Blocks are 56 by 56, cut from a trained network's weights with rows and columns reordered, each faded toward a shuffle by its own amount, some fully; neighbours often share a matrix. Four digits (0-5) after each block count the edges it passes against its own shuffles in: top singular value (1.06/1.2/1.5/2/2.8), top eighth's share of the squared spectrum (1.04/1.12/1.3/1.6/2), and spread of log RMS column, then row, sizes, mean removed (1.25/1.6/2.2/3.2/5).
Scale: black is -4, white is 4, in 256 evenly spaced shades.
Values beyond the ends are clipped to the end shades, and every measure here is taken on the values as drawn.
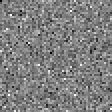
0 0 0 0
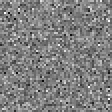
2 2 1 0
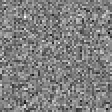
3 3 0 1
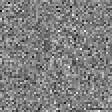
3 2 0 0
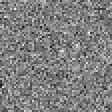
1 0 0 0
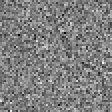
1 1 0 0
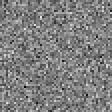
1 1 0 0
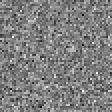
0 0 0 0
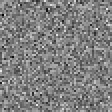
0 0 0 0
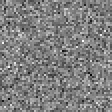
0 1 0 0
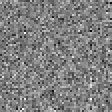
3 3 1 0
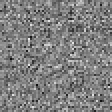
3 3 1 1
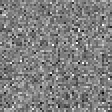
3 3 2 2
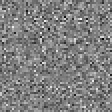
3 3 1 1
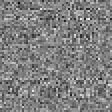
4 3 0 2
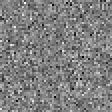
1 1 0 0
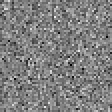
2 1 0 0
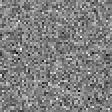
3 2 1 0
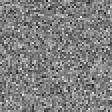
0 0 0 0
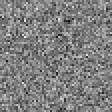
2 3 1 1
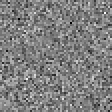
1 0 0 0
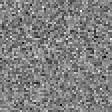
3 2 0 1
